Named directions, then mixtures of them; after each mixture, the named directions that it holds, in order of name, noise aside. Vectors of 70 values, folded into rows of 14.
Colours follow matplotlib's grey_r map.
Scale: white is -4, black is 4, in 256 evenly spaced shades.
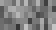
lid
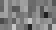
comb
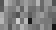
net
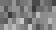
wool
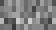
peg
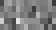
net, peg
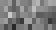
wool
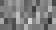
peg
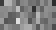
net, peg, wool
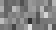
comb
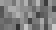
lid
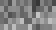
wool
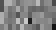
net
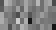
net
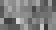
lid, net, peg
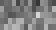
lid, wool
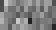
net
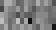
net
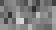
peg, wool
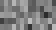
comb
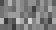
peg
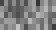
lid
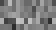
peg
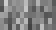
comb, lid, net
